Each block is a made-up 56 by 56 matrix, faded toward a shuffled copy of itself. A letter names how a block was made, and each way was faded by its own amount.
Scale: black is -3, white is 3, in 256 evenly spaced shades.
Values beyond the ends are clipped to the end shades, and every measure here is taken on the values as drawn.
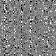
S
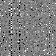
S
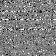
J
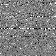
J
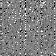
S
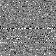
J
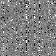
S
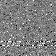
J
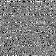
J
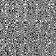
S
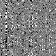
S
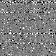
J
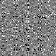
S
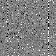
S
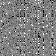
S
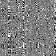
S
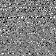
J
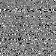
J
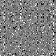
S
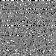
J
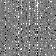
S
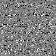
J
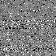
J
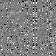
S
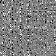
S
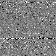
J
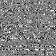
J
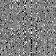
S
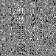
S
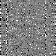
S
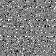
J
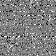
J
